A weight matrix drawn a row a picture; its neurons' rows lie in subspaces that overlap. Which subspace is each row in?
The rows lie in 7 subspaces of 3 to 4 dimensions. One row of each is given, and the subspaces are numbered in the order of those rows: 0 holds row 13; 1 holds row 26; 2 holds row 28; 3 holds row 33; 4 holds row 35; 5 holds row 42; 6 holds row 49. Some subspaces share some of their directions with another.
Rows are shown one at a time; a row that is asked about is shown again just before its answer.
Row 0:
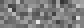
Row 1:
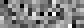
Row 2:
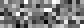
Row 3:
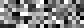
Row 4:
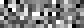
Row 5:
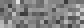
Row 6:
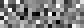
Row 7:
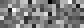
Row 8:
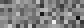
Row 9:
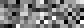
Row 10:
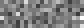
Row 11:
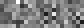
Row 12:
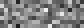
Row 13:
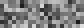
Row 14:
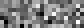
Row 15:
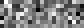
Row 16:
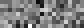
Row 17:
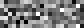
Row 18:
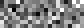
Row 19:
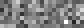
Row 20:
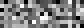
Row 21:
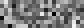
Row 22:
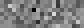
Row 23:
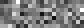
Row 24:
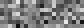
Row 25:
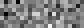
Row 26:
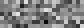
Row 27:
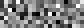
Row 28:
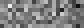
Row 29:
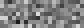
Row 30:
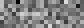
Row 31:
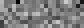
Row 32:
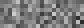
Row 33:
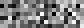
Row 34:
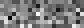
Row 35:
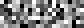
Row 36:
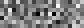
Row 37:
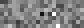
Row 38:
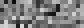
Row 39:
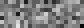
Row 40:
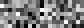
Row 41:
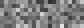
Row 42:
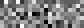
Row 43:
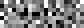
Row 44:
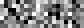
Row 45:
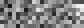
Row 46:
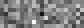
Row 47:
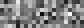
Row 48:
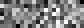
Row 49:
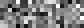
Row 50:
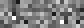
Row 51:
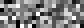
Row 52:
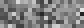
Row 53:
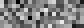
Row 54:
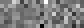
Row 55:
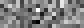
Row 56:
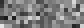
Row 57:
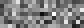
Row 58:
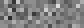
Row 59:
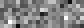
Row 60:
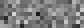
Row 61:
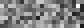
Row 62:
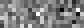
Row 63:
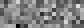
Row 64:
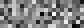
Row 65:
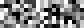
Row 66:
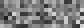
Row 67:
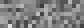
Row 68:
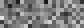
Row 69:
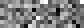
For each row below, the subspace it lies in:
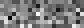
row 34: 3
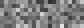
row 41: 6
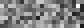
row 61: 3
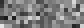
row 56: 3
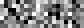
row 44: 2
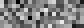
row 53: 6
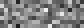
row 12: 4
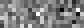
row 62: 3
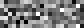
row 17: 3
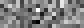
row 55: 4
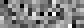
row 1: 4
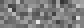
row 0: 4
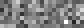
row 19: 2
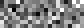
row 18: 4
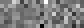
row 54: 3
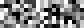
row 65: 2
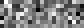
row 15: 2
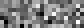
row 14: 3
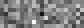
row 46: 3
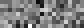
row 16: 0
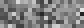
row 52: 3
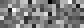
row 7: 6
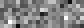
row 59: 6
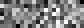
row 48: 2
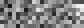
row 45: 2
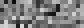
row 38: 3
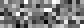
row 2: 1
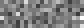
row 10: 1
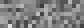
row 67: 0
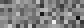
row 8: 0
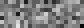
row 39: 1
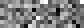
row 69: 2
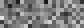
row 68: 2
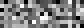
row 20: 1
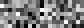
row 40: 0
